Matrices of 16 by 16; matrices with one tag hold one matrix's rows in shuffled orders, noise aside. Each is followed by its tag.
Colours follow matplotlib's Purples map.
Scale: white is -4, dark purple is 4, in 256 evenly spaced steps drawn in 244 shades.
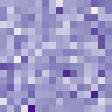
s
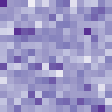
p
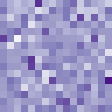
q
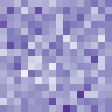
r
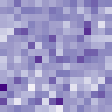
p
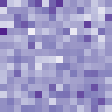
p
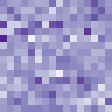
p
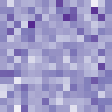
s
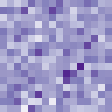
r
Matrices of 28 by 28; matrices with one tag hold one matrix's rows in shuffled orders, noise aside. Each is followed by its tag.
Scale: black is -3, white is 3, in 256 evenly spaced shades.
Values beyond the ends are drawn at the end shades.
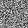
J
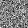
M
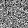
J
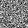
J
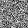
M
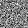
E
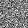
E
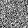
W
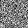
W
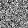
E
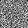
W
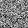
J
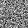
J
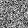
J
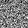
J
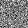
W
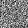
W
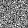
M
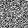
J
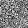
E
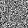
W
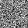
M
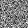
W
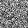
E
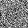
W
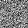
M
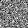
E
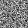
M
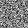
J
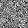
M
